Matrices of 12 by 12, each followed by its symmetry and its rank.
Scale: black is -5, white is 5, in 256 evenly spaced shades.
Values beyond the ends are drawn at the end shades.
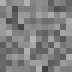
neither, full rank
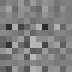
neither, rank two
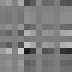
neither, rank one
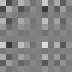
symmetric, rank one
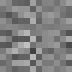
neither, rank two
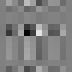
neither, rank one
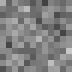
neither, full rank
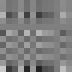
neither, rank one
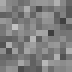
neither, full rank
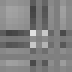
symmetric, rank one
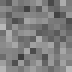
neither, full rank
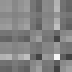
symmetric, rank one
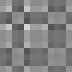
symmetric, rank one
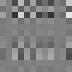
neither, rank one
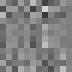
neither, rank two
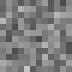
neither, full rank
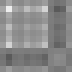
symmetric, rank one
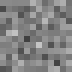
neither, full rank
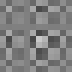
symmetric, rank one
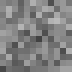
neither, full rank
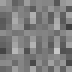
neither, rank two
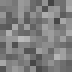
neither, full rank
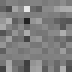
neither, rank two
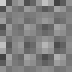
symmetric, rank one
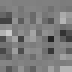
neither, rank two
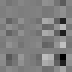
neither, rank one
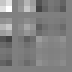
symmetric, rank one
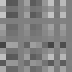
neither, rank one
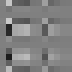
neither, rank one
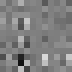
neither, rank two
